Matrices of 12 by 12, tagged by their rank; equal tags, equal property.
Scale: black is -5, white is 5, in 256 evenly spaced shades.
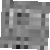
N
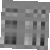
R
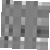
R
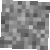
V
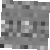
N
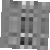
R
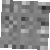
N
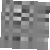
R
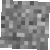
V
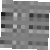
R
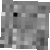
N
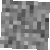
V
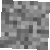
V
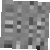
N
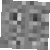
N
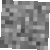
V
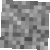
V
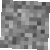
V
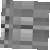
R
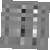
R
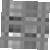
R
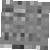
N
